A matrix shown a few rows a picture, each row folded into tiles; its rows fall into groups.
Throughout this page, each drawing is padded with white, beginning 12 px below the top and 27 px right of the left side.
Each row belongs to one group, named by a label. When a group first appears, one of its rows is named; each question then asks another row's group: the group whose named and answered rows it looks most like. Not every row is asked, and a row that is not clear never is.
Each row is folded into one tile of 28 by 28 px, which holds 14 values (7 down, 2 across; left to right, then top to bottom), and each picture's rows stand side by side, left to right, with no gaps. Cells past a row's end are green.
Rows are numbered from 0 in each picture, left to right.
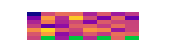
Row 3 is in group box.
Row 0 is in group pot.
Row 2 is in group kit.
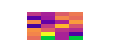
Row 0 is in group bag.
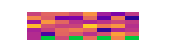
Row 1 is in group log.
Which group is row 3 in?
box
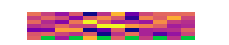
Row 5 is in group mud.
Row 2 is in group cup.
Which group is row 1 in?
kit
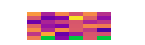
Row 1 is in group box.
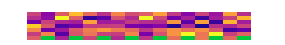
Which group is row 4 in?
mud
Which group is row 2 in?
log
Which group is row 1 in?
mud
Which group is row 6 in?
bag
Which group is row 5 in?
bag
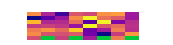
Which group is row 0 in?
log
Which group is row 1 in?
pot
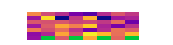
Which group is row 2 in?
box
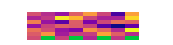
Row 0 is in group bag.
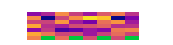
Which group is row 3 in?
log
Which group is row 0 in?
box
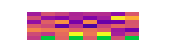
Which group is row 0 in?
kit
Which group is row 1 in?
bag
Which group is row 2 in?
bag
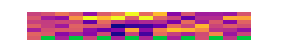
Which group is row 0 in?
box
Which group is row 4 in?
mud
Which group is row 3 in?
mud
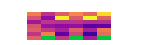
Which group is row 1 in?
mud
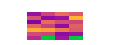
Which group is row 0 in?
kit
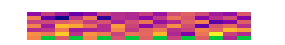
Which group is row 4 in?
bag
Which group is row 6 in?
bag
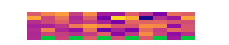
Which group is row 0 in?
mud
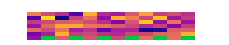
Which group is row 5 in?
bag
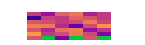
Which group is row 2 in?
cup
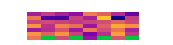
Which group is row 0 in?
box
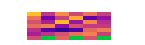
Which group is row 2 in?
log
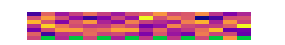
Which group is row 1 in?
kit
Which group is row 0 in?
cup
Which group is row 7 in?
cup
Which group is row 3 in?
kit
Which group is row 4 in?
mud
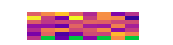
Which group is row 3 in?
box
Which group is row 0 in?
mud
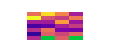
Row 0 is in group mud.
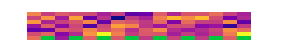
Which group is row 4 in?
pot
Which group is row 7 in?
bag
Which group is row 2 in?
bag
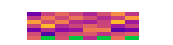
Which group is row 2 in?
kit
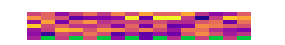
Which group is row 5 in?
mud
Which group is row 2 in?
log
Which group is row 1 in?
kit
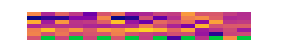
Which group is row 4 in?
kit
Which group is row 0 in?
log
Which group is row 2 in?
pot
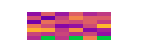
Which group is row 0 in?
kit
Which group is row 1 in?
pot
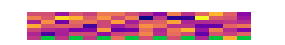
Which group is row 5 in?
log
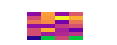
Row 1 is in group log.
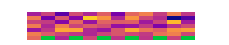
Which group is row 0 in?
box
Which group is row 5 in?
log
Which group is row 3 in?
pot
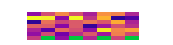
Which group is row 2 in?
pot
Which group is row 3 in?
log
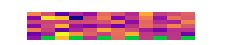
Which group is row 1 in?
box
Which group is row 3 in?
bag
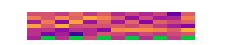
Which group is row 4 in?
kit
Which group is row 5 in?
pot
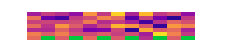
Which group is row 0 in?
box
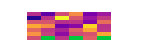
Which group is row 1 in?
mud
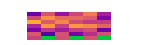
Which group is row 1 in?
cup
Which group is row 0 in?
cup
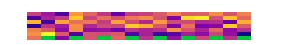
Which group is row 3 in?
cup
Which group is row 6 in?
mud
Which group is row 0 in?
bag
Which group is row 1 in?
cup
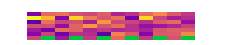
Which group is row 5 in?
bag
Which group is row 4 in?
mud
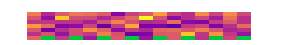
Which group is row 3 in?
cup
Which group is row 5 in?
bag
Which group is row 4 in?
mud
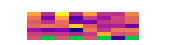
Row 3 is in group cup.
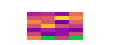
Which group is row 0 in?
cup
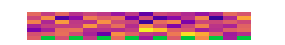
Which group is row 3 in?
box
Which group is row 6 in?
box
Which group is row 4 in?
kit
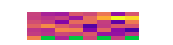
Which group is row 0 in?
cup
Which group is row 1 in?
kit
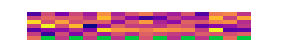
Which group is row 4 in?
log
